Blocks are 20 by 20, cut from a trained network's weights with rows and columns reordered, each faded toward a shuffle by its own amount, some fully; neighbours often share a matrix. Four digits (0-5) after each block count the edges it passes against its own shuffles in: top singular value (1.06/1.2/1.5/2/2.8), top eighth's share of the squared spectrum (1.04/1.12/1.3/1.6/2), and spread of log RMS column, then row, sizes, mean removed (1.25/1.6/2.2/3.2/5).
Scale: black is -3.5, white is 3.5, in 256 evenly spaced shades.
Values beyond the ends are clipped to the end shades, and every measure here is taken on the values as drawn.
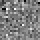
2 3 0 0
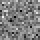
0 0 0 0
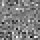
2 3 0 2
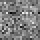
2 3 0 1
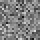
2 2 0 0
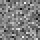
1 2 0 0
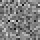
2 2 0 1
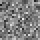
0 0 0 0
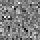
0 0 0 0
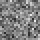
0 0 0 0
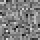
1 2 0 1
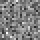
0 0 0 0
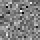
0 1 1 0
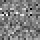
2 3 0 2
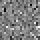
1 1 1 0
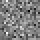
0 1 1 0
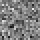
2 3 1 0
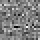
2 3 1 2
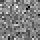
0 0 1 0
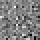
2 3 1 2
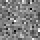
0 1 0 0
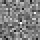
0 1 0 0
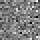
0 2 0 0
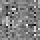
2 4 2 1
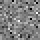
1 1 0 0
